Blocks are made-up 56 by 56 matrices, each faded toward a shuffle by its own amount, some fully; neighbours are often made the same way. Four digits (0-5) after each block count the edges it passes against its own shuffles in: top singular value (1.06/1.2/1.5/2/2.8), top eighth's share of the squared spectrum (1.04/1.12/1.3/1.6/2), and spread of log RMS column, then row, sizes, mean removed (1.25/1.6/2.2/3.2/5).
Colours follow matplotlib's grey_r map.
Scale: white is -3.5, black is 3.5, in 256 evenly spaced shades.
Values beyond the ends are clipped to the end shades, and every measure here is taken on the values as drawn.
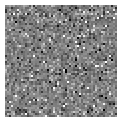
0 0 0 0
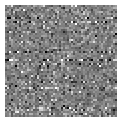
2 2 0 3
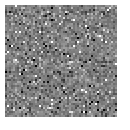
0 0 0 0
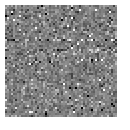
1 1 0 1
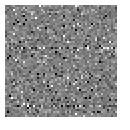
1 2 0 1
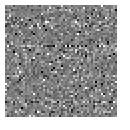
1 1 0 1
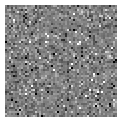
2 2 0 0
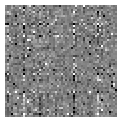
4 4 2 2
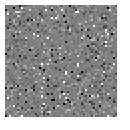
0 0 0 0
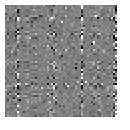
4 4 3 2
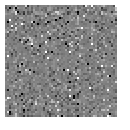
2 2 0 0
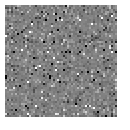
0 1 0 0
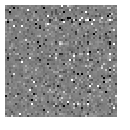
3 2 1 0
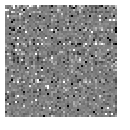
3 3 1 2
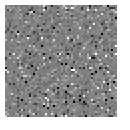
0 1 0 1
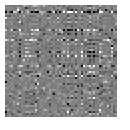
4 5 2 3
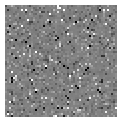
0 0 0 0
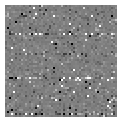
3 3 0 1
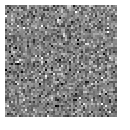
2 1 0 0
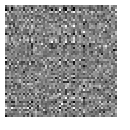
4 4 3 2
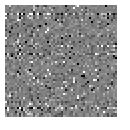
4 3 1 2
